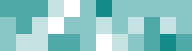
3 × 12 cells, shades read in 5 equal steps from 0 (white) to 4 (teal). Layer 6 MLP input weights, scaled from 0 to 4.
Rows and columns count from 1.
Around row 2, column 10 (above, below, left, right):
2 3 1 1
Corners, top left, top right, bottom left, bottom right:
3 2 2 3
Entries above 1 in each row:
10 7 8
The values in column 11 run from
1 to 4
